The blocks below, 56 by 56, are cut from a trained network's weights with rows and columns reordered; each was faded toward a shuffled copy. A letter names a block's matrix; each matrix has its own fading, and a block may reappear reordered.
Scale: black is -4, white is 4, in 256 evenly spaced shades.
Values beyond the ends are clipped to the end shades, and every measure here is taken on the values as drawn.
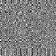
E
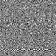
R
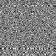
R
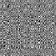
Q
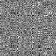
E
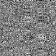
E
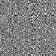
E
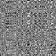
Q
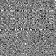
R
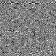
R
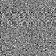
R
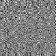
E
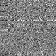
R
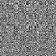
E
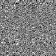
E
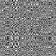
Q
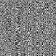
E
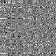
Q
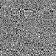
E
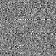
R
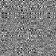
Q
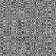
Q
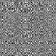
Q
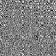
Q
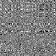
Q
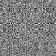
R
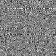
R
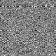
R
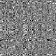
Q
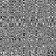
Q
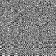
R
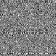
R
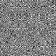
R
